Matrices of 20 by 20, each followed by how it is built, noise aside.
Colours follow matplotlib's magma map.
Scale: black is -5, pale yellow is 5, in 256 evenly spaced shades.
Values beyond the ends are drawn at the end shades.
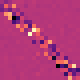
banded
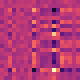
low rank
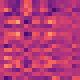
low rank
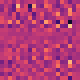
low rank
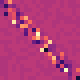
banded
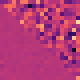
upper triangular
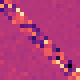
banded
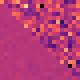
upper triangular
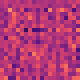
low rank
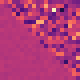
upper triangular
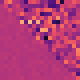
upper triangular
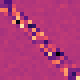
banded
